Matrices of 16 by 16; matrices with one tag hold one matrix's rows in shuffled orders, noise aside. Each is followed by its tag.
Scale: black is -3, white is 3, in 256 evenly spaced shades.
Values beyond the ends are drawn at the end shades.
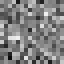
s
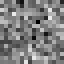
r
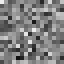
r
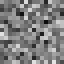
r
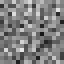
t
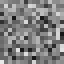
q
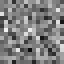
q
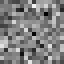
r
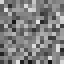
q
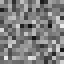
q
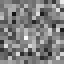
q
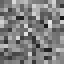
r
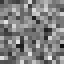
r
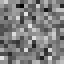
r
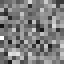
s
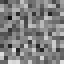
s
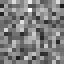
t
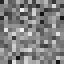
t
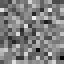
r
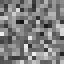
r
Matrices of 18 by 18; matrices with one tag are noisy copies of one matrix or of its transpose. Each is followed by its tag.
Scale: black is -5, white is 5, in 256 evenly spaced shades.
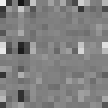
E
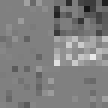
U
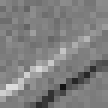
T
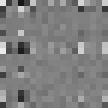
E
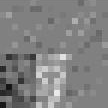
U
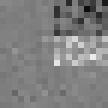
U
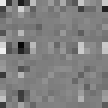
E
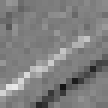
T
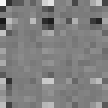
E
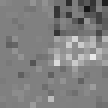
U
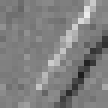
T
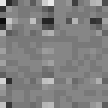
E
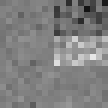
U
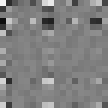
E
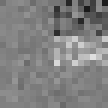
U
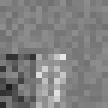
U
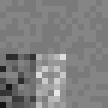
U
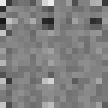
E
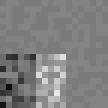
U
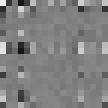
E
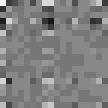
E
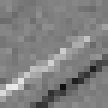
T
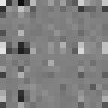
E
